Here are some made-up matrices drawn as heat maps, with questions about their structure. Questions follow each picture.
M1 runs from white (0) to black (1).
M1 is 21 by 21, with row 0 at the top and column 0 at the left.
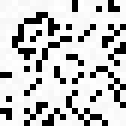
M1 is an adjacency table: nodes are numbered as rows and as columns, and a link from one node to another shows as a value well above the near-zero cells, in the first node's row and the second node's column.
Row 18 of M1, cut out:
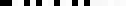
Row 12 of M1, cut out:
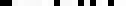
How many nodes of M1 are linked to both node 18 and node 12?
3
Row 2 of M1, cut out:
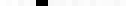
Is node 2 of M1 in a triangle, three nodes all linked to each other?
no
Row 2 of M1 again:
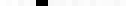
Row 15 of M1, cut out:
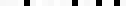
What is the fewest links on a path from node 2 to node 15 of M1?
4
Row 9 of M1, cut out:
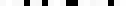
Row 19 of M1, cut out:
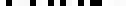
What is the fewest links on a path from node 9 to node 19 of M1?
3
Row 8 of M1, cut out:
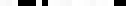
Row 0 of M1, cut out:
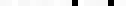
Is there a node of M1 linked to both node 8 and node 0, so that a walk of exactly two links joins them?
no
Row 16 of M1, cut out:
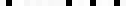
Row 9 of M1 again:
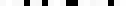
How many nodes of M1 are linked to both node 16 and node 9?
1
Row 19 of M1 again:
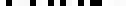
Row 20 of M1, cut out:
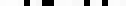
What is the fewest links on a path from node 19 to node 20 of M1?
2
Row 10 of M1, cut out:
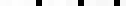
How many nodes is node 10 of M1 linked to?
3
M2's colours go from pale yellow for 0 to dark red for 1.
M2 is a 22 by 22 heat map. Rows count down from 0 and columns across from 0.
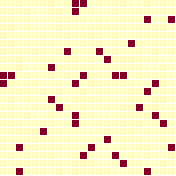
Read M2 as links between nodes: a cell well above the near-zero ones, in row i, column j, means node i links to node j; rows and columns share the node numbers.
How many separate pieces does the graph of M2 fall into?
7
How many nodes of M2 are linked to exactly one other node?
9
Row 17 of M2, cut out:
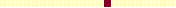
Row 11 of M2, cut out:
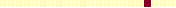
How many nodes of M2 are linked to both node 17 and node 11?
0
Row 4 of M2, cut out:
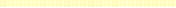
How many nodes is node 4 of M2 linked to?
0
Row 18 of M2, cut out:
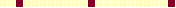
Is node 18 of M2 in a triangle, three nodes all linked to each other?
yes
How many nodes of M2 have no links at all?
2
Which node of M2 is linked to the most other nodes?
node 9
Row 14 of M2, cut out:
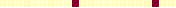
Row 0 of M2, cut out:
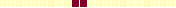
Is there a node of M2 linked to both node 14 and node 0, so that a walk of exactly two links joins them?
yes
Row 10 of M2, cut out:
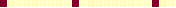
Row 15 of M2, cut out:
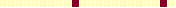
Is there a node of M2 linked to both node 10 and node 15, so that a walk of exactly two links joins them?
yes
